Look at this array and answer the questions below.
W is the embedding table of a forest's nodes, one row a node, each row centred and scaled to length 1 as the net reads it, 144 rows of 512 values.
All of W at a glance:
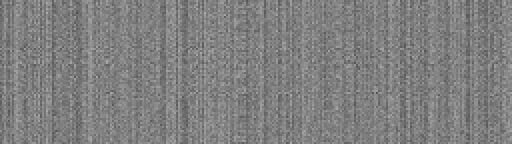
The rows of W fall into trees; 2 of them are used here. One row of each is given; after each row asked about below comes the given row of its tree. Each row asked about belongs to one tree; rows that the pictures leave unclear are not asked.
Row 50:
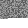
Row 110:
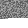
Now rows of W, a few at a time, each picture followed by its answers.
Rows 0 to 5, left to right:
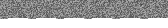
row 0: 50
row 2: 50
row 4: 50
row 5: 50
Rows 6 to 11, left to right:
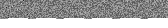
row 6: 110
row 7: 110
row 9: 50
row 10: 110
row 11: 50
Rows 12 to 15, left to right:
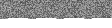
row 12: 110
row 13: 50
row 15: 50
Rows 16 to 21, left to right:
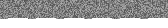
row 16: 50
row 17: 110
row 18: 50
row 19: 110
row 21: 110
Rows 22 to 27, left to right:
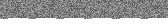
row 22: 50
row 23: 50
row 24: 50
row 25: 110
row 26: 110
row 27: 50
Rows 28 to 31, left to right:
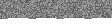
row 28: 110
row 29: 50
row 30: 50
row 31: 50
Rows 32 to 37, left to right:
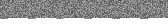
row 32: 50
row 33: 110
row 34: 50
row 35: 110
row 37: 110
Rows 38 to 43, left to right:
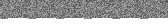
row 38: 50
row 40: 50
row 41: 110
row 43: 110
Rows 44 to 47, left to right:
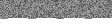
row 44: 50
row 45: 110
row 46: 50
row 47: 50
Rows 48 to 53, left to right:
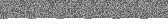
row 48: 110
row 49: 110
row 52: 50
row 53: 110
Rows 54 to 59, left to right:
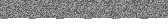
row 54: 50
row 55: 50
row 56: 110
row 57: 110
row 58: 110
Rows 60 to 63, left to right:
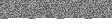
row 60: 50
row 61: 50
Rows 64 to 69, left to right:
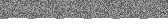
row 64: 110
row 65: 110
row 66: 110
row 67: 110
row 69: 110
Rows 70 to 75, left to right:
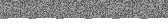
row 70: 110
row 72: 110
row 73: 50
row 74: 110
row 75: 50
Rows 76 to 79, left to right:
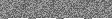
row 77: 50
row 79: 110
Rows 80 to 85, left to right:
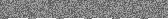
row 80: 50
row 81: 110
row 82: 50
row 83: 50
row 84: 110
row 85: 50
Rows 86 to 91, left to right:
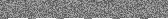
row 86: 50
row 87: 110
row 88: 50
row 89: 110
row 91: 50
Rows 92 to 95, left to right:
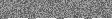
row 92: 110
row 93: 110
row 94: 50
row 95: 50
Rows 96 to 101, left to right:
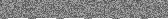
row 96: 50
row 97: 50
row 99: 110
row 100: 50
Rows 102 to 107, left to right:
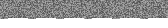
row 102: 50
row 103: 50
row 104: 50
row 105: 50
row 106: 110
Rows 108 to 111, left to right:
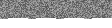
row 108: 50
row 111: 50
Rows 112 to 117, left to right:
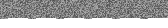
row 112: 110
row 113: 50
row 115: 50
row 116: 50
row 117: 50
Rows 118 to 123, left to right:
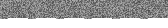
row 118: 50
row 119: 110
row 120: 50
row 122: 110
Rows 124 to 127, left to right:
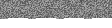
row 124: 110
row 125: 50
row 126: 50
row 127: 110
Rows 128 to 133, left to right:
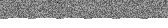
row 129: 110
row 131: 110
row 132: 110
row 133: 50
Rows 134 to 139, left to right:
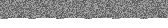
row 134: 50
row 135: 50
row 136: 110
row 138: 110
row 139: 50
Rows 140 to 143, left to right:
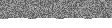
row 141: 110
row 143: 50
